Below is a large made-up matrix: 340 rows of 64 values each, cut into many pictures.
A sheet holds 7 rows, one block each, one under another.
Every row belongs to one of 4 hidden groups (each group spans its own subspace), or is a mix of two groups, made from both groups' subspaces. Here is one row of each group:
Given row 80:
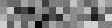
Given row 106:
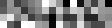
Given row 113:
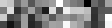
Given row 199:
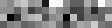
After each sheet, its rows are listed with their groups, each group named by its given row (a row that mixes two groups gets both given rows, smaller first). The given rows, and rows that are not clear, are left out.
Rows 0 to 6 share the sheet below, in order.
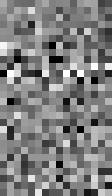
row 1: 80 and 106
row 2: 199
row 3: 199
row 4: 199
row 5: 106
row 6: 80
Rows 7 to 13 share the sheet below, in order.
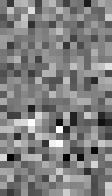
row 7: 106 and 113
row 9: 80
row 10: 113
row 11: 80
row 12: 199
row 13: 113
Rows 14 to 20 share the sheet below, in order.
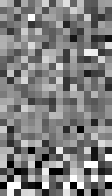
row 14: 113
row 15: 80
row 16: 106
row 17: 106
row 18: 199
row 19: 80
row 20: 199
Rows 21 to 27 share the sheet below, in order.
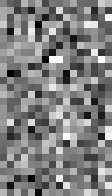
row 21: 80
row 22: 113
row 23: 199
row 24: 113
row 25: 113
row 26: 106
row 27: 80
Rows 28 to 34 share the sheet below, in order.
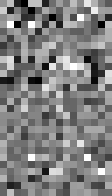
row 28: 106 and 199
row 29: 80
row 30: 113
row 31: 106
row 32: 106
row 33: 106 and 113
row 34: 199
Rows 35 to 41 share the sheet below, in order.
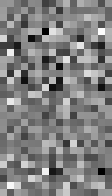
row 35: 106
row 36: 199
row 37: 106
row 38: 199
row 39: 106
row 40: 106
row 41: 199
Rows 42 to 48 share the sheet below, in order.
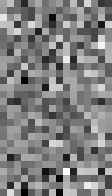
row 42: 106
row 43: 80 and 199
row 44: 106
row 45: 80 and 199
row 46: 113
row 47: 199
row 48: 106
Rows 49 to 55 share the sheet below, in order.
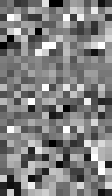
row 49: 199
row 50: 80
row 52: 113
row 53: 199
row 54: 113
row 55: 80 and 199
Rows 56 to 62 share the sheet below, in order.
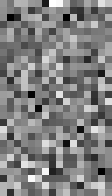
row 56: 199
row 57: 113
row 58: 106
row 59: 80
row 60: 199
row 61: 106
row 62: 199
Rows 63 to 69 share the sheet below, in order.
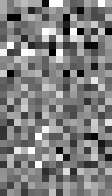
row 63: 199
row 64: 106
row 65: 199
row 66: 106
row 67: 80
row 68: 80
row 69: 106
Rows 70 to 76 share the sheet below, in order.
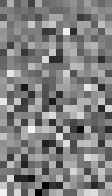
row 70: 113
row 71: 106
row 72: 199
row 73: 106
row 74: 113
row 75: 106
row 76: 80
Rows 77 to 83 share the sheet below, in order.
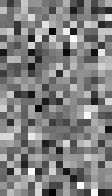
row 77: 80
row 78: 113
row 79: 80
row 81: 106 and 113
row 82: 106
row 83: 113
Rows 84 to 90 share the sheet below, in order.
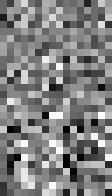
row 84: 106
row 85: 80
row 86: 106
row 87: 199
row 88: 199
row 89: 106 and 199
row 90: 80 and 106
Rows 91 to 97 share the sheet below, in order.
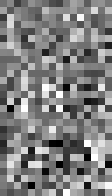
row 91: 199
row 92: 80 and 199
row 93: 106
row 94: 106
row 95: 106
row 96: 113
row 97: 113
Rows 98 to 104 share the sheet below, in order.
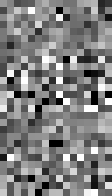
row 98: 80
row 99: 80 and 199
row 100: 106
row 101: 80
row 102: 80
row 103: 199
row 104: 80
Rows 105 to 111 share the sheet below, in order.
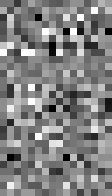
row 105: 199
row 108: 113
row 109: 80
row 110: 80 and 199
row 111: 199
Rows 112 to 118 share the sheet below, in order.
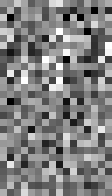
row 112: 199
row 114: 106
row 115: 199
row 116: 113
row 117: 106
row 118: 106
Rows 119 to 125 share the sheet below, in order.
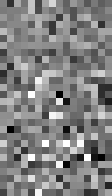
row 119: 113
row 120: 113
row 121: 80
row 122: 80
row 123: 199
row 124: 113
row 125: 80
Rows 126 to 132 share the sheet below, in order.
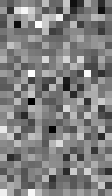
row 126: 80
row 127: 199
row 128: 113
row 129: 113
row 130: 106
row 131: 199
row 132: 106 and 113
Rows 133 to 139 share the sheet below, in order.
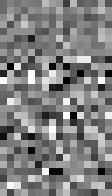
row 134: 80
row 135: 113
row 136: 199
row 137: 106
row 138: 80
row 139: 199
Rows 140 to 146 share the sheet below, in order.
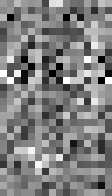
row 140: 199
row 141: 113
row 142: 106
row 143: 113
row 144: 106
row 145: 80
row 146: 80 and 199
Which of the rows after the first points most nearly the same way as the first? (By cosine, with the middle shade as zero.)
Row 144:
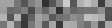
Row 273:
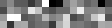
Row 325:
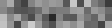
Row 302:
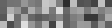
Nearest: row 325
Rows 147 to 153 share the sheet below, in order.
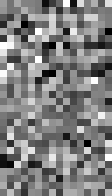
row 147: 106
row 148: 80 and 106
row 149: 80
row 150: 113
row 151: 113 and 199
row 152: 106 and 113
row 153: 106
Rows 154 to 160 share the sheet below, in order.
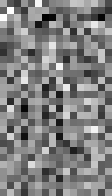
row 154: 80
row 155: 106
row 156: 106
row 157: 106
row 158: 106
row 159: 113
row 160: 106
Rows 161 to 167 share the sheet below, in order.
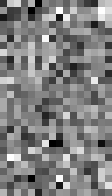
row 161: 80
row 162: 113
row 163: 113
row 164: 80
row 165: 106
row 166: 199
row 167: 80
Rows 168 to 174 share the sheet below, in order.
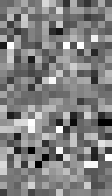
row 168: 106
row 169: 199
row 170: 113
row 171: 113
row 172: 80
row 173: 80
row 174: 113
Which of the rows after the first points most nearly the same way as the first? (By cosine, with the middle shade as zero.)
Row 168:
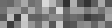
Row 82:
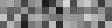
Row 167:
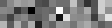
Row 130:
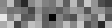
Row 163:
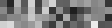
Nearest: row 167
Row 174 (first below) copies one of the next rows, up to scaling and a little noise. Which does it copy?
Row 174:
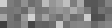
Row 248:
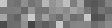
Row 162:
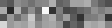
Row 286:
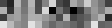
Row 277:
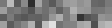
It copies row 248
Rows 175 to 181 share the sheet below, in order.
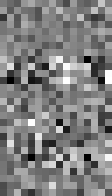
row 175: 106 and 199
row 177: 113
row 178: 106
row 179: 80
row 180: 113
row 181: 106
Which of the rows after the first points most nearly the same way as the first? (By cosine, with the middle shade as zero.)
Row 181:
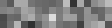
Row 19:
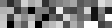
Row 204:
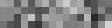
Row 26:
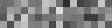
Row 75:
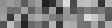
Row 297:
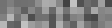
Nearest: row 75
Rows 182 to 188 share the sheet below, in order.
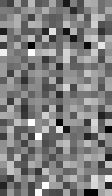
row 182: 113
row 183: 113
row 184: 106
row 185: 106
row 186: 80
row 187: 106
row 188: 80
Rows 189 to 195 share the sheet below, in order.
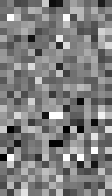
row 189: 199
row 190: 80
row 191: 80
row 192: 113
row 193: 199
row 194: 199
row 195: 106
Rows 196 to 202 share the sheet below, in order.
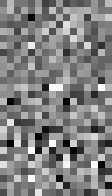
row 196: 113
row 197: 113
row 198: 113
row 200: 80
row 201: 113
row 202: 80
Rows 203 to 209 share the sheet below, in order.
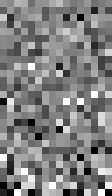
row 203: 199
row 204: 113
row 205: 80
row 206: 199
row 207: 80
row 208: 199
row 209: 106
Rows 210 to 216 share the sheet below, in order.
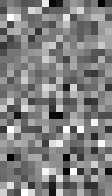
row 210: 199
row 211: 80
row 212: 106
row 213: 106
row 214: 199
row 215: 199
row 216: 106
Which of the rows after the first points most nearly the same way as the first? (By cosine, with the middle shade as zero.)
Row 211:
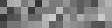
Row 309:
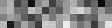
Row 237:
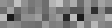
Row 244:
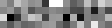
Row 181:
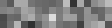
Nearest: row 181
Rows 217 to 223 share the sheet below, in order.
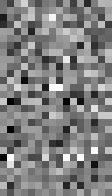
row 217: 106
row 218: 113
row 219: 106
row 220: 199
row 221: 199
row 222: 199
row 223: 199
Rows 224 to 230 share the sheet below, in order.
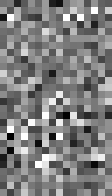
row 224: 199
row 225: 106
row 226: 106
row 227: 80 and 106
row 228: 106 and 199
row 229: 80
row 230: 106
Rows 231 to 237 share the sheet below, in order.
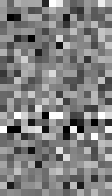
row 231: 199
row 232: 80
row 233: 106
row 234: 80
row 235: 199
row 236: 80
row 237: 199
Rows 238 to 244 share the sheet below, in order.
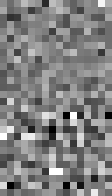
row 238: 199
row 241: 106 and 199
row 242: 106
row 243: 106
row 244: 199
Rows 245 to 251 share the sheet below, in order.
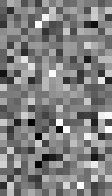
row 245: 80
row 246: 106
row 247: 106
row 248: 113
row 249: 80
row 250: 80
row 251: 199
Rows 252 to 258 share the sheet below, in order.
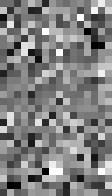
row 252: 199
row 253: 106 and 113
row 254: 80
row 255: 80
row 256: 113 and 199
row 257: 113
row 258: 199
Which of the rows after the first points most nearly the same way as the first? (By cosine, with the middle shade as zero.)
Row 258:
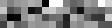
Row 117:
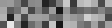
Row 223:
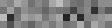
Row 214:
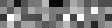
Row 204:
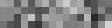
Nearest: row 223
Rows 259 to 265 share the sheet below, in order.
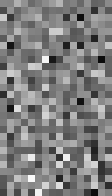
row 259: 199
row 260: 199
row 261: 199
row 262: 106 and 199
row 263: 106
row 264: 80 and 113
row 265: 80
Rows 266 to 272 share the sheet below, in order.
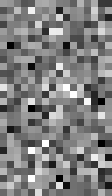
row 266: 80
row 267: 199
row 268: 80
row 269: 113
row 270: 199
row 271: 80 and 199
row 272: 80
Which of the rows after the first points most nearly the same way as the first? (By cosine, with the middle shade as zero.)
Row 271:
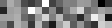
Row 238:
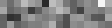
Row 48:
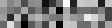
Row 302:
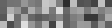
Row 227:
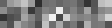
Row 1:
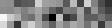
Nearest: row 1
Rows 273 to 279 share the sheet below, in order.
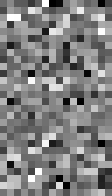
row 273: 199
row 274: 199
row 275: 113
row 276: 199
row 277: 113
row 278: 199
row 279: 80
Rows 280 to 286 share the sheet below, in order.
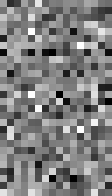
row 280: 80
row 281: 113
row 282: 199
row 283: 80
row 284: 199
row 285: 80
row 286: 113
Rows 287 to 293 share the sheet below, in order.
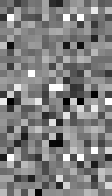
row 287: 199
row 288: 199
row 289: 113
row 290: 199
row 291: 106
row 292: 199
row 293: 80
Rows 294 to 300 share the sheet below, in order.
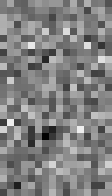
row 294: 106
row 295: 113
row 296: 199
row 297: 106
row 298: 80 and 113
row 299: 113
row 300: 113 and 199
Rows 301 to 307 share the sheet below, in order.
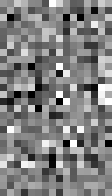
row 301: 199
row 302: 106
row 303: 80
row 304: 80
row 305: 199
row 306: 106
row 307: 106
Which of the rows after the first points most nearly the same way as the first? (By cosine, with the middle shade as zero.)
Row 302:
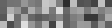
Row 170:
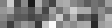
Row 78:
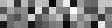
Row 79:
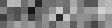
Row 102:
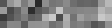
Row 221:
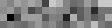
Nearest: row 79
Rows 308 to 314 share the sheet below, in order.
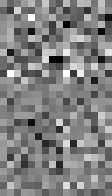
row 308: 113
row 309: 113 and 199
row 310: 199
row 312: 80
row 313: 106
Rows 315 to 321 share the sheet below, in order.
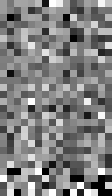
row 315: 199
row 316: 80 and 199
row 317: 199
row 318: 113
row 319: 106
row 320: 113
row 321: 80 and 199
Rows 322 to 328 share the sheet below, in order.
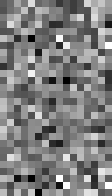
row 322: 113
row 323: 80
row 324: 113
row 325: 106
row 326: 80
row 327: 199
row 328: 80
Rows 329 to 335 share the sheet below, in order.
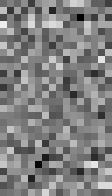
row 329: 113
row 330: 106
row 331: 106 and 199
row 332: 113
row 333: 199
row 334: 80
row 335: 80 and 113
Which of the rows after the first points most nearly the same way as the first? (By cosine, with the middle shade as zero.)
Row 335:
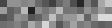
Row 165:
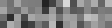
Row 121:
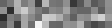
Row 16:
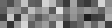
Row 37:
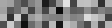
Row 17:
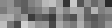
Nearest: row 121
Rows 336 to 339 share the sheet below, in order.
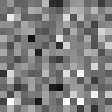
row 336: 199
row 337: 80
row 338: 199
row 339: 199
